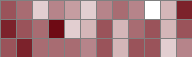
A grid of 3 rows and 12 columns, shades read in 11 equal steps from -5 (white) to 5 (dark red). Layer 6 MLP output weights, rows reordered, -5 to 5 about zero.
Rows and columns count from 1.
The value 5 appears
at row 2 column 4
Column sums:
8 7 -1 6 -3 -5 4 -3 3 -1 -7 6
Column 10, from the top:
-5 2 2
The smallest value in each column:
2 1 -3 0 -3 -3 0 -2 0 -5 -3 0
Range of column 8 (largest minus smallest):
3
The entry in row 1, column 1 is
2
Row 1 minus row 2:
-2 -1 -4 -5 2 -1 -2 3 -1 -7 0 2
